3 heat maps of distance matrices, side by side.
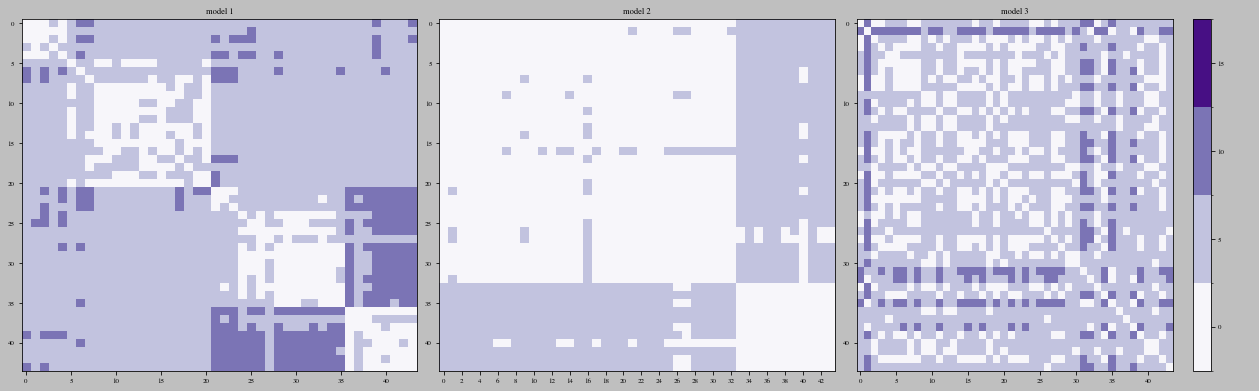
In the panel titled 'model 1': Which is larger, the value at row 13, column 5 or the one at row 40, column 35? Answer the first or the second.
the second
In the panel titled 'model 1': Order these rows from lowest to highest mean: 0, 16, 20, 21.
20, 16, 0, 21
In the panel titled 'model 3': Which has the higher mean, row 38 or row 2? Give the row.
38
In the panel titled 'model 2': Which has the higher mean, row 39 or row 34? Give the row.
34
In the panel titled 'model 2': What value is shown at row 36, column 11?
5
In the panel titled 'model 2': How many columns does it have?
44
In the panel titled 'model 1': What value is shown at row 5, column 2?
5
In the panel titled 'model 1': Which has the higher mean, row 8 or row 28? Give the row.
28
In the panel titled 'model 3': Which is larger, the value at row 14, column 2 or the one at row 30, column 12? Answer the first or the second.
the first
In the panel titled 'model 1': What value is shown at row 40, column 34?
10
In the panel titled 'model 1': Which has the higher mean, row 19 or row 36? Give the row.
36
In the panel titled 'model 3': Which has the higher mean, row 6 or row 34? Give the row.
34
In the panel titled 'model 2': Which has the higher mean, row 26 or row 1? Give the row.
1
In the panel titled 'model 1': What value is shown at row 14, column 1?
5
